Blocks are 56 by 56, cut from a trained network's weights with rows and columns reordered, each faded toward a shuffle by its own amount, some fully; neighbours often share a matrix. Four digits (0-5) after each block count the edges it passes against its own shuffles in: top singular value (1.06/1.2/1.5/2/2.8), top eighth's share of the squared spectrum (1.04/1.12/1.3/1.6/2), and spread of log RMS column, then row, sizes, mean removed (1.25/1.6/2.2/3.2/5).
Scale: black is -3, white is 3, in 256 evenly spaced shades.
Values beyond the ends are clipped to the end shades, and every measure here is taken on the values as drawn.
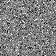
1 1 0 0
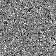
0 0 0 0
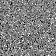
1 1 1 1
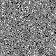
0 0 0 0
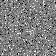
0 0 0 0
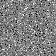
1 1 0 0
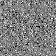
2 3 0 2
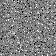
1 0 0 0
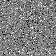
0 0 0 0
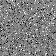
0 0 0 0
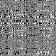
3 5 1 4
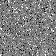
0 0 0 0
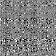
3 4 1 3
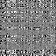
3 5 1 4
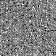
1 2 0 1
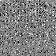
2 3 0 2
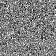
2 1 0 0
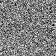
2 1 0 0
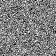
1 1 0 0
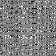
3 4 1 4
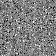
1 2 0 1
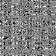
3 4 0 3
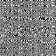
3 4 1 4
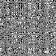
3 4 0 3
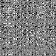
3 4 0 3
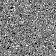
0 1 0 0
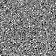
2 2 0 0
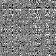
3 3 3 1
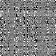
3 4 4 2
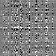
3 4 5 2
